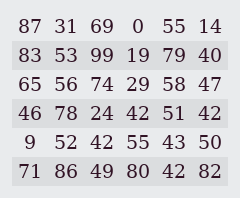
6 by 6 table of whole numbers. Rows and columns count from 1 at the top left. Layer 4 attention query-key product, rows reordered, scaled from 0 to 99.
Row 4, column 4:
42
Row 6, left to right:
71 86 49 80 42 82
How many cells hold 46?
1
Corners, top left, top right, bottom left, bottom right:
87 14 71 82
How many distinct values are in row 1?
6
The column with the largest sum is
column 1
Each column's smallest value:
9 31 24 0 42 14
